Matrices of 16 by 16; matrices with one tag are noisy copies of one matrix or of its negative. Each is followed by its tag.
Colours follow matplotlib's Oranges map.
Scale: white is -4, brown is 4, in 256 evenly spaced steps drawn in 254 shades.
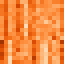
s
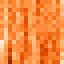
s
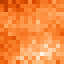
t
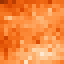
t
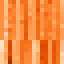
s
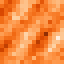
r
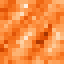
r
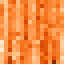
s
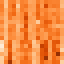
s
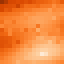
t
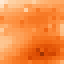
t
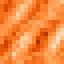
r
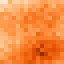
t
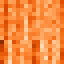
s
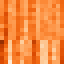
s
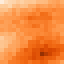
t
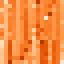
s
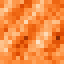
r
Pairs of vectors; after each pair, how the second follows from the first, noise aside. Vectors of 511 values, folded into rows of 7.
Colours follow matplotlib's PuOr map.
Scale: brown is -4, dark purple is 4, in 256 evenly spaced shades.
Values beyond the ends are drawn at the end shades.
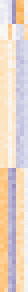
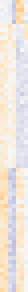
shrunk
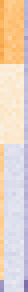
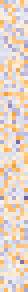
shuffled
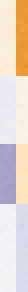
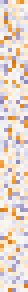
shuffled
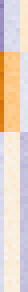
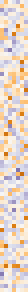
shuffled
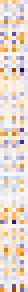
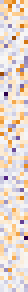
shuffled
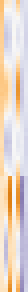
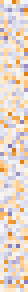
shuffled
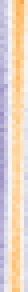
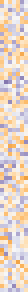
shuffled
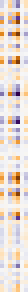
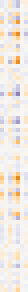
shrunk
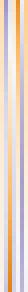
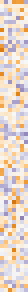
shuffled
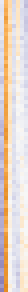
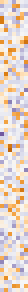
shuffled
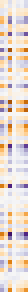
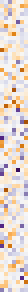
shuffled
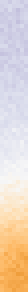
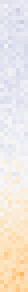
shrunk
